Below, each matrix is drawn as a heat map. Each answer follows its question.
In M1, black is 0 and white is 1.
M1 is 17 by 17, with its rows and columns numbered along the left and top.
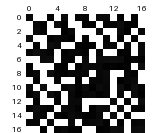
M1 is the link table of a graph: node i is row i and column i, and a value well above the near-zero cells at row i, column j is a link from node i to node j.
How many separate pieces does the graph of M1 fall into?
1
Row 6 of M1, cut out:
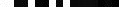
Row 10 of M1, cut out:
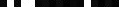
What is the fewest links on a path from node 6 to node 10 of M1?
2
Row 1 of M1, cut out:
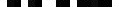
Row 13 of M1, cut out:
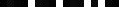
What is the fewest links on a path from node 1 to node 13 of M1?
3
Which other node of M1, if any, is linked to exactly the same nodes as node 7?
none
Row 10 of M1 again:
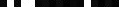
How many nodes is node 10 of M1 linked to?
4
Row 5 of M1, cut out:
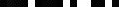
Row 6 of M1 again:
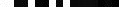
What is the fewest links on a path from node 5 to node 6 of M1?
2
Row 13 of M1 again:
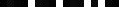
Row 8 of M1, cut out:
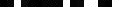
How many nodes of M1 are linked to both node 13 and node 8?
1
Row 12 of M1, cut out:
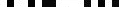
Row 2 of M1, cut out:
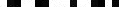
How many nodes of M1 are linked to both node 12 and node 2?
6
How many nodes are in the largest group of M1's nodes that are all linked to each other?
4
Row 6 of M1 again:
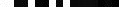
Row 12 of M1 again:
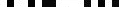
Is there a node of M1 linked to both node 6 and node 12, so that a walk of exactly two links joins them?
yes
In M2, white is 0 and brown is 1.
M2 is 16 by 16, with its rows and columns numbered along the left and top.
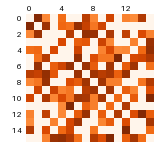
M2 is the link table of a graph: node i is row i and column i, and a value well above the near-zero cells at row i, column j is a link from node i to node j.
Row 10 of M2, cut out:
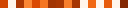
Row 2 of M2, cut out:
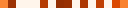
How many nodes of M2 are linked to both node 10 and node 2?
5
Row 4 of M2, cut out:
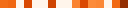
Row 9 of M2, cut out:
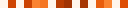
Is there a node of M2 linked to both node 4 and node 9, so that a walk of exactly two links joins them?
yes
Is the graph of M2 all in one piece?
yes
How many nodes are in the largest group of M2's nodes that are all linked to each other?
5
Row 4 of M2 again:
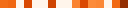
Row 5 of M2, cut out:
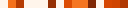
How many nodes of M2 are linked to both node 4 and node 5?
7
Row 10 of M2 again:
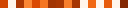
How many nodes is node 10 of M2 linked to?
12
